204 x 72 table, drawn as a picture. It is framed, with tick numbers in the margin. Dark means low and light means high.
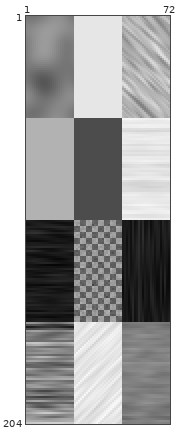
It is made of 4 by 3 panels. Panel 1,1: middling, smooth. Panel 1,2: very high, flat. Panel 1,3: high, slanting down to the right. Panel 2,1: high, flat. Panel 2,2: low, flat. Panel 2,3: very high, streaked across, faint in contrast. Panel 3,1: very low, streaked across, faint in contrast. Panel 3,2: middling, checkered, strong in contrast. Panel 3,3: very low, streaked downward, faint in contrast. Panel 4,1: middling, streaked across, strong in contrast. Panel 4,2: very high, slanting up to the right, faint in contrast. Panel 4,3: middling, streaked across, faint in contrast.
